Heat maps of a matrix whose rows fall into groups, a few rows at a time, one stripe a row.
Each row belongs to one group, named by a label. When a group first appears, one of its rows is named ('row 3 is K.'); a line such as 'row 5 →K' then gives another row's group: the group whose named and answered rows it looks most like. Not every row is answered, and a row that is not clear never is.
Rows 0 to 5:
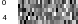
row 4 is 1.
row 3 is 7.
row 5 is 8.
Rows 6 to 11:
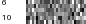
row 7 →1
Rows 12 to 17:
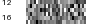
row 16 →8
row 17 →7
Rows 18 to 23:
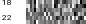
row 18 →1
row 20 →7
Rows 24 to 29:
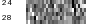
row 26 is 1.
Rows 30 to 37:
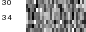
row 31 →7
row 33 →8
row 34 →8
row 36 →8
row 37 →1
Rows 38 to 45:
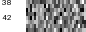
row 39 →1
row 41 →7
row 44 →1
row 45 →7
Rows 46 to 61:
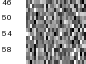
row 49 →7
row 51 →7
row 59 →1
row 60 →1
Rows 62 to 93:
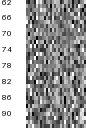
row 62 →7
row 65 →1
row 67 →8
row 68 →1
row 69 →1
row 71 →7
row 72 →1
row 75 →7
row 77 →1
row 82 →7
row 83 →7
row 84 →1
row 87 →8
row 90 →8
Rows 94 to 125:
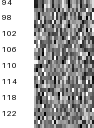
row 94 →7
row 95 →7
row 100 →7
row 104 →1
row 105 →8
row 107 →1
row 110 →8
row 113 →1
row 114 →1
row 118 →8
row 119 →8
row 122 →7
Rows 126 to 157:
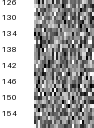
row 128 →8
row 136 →8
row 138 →1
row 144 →7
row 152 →7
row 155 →8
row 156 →1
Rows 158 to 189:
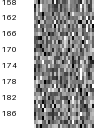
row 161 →7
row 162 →1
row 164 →1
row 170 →7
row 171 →7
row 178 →7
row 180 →8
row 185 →7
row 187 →7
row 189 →8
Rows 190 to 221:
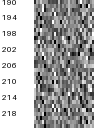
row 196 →8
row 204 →1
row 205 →7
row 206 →7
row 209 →8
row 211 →8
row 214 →8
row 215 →7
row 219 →8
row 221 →7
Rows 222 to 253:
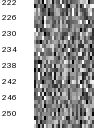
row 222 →1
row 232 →8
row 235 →1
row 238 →1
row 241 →1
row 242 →7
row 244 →1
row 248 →7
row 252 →8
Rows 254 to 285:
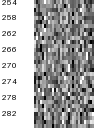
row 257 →8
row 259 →8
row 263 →7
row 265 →8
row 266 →8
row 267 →1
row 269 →8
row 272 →7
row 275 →8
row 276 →1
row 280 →7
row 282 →7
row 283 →7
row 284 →7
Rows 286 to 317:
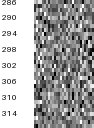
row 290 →8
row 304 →1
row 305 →1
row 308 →8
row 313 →8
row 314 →7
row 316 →1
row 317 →7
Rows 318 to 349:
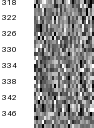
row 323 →1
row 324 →8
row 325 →8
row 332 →7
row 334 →7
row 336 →8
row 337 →7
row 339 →1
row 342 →1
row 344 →7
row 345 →7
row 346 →8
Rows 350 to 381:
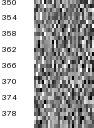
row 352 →7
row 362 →7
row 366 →1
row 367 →1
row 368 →7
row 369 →8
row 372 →8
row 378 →8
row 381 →8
